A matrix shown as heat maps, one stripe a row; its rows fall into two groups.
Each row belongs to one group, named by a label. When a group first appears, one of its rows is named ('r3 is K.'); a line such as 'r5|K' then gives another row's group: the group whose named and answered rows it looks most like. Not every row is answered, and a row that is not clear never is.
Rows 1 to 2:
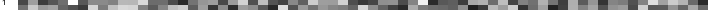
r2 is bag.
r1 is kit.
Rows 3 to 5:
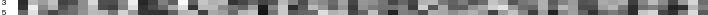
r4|bag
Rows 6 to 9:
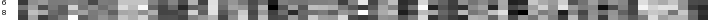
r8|kit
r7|kit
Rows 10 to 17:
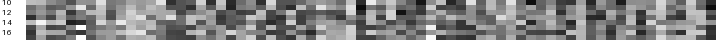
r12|bag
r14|bag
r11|kit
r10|kit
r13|bag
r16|bag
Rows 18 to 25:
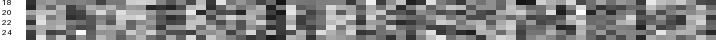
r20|bag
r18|kit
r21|bag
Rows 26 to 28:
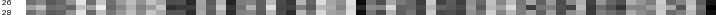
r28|kit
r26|kit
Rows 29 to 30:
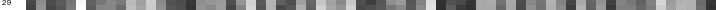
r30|kit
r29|kit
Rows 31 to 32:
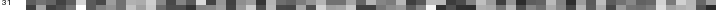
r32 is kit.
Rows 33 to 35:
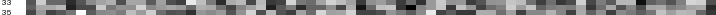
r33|bag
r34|bag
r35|kit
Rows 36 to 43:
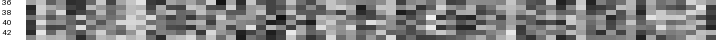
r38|bag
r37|bag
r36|bag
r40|bag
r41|kit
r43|bag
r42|bag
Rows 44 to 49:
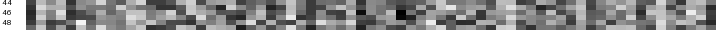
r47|bag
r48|kit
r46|bag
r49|bag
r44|bag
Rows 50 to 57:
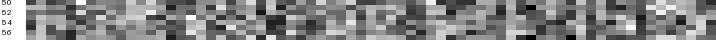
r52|kit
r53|bag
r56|bag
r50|kit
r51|kit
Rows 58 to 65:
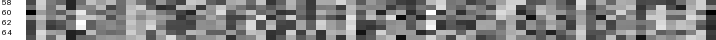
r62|kit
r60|kit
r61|bag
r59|bag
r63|kit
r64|bag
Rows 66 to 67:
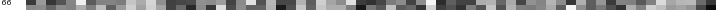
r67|kit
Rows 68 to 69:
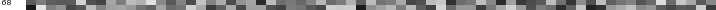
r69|bag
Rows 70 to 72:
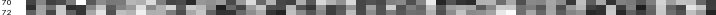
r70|kit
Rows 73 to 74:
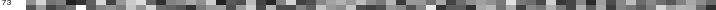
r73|bag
